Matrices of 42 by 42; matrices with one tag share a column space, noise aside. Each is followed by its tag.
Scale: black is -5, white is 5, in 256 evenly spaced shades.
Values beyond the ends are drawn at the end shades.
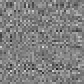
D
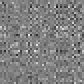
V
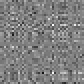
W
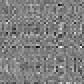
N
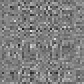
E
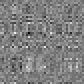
N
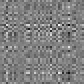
W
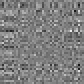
D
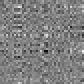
V
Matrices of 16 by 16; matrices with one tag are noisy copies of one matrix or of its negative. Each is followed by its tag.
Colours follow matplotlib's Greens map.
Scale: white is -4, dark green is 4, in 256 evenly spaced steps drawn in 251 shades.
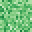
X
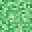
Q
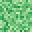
X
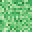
X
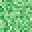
X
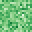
Q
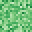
Q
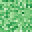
Q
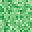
X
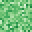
Q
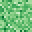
X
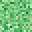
Q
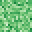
X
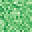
X
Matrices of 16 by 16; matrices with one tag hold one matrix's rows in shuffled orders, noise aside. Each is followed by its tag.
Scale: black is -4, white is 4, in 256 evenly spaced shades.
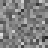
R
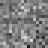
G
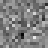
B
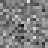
B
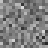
R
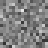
R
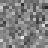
R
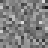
R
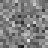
B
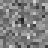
B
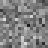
G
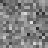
G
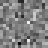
B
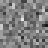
R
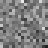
R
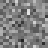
B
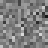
R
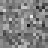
G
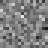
R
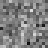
G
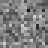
G
